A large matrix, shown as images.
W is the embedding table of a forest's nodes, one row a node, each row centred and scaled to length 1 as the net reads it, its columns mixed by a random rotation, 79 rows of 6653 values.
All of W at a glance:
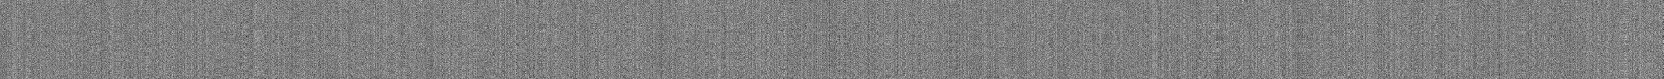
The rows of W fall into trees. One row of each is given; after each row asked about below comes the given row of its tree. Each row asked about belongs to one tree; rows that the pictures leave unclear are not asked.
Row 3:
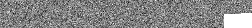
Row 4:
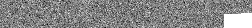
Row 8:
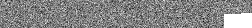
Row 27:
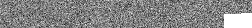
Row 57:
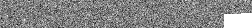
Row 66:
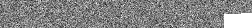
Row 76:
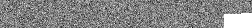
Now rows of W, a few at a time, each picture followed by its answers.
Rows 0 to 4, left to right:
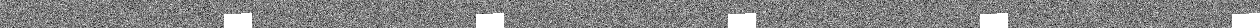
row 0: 8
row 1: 4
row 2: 8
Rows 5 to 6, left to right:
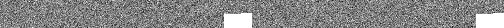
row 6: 57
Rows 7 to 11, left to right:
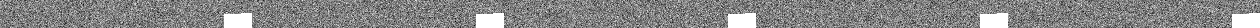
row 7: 27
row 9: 57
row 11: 3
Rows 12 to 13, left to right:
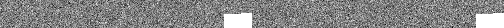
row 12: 66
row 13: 57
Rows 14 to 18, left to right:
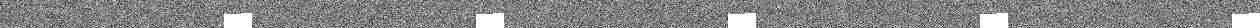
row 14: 66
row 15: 8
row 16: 66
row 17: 4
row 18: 66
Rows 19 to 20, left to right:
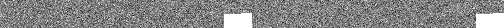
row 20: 66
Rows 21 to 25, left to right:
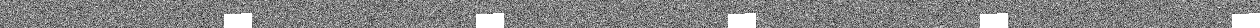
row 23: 57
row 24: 76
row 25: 57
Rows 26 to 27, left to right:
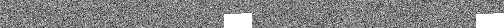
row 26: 57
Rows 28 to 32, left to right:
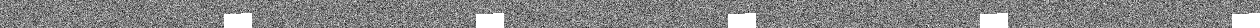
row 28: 57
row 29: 8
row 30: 3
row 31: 66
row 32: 66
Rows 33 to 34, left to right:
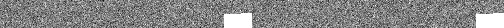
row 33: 57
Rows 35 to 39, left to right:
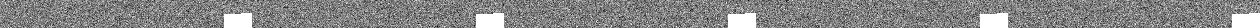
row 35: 8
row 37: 8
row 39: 8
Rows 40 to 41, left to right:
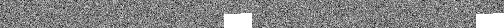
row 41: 27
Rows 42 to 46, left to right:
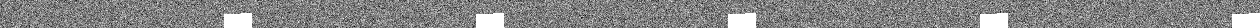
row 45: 3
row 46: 66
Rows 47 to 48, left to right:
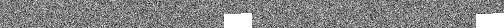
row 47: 66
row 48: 57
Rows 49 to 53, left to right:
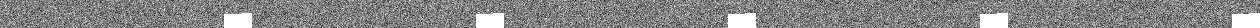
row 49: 27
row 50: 27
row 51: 57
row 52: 66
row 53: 8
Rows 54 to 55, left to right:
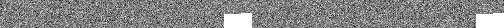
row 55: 8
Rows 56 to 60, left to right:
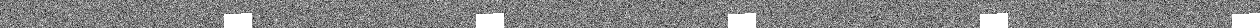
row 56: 57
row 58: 66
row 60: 76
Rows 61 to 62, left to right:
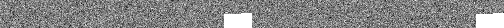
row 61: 27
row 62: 8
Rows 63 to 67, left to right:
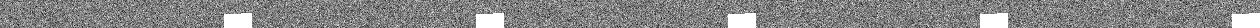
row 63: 57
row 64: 8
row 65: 57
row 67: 66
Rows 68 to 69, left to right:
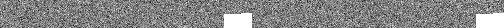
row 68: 76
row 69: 4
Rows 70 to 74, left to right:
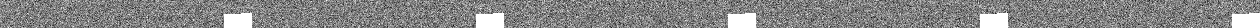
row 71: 8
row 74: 66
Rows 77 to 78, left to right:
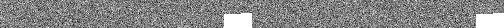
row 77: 76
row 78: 8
